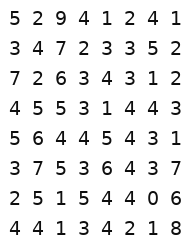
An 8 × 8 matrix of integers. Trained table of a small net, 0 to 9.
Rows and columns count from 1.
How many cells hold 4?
16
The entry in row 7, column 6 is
4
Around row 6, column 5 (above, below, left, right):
5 4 3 4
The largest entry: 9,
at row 1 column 3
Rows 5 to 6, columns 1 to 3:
5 6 4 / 3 7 5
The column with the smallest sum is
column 7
